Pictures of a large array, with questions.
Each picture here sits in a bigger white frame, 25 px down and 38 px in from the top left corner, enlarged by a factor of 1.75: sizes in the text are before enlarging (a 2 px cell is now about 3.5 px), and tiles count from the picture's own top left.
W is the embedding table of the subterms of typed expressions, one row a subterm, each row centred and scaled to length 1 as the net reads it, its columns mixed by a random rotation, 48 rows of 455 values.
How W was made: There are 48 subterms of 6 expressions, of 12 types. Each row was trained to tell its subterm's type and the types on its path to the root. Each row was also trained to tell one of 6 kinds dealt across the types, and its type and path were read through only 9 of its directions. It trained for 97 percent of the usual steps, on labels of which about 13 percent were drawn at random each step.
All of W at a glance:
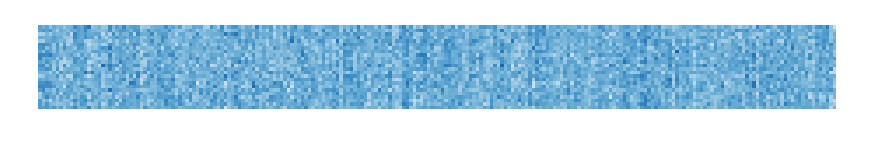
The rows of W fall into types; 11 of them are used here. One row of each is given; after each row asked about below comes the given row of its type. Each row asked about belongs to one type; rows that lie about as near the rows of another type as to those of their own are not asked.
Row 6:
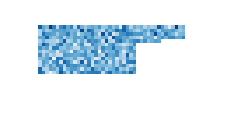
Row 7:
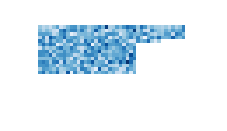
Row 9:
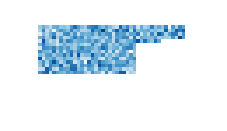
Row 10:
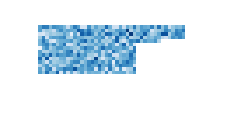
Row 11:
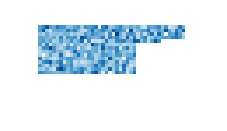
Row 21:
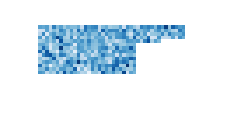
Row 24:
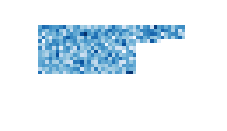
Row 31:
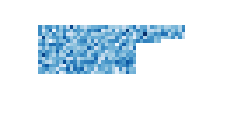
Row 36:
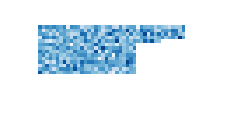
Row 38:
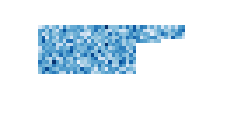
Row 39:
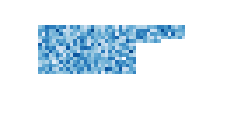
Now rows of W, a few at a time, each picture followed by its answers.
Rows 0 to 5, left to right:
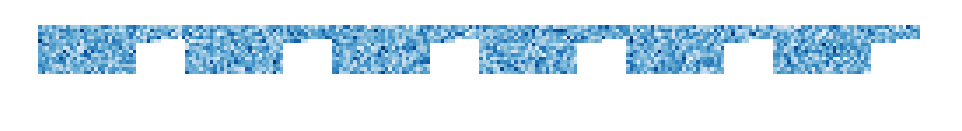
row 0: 7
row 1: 36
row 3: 11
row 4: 31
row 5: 9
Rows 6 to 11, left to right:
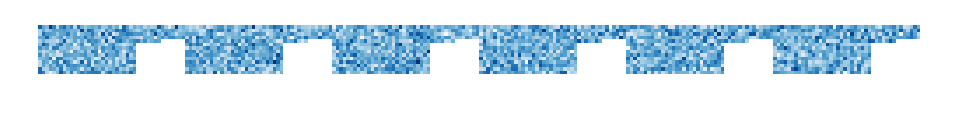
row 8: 38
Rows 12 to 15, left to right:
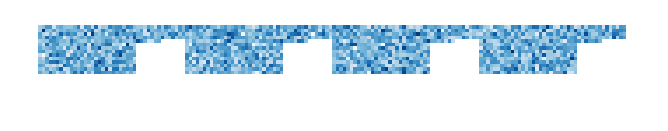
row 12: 11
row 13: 24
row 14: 39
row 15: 21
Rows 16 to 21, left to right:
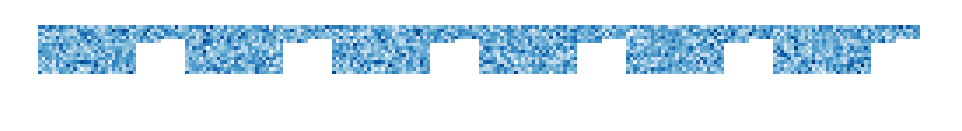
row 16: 36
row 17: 39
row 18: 36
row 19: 9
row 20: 10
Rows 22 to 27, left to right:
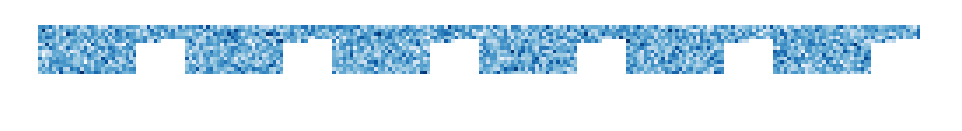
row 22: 11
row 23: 10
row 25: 21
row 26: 31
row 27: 7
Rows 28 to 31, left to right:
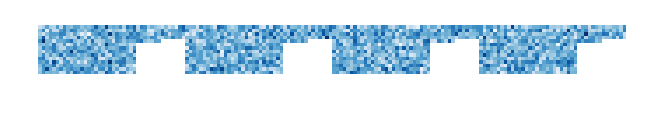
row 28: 38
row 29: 21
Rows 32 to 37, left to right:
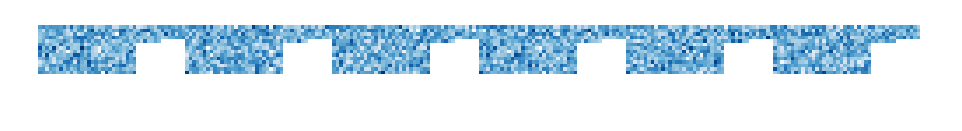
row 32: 6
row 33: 39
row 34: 31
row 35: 6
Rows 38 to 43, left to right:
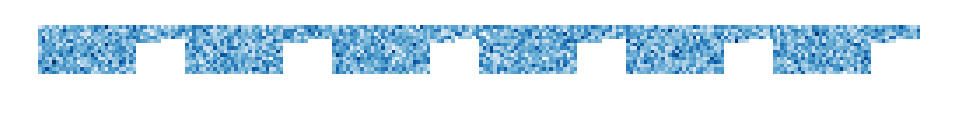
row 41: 24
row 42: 7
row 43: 7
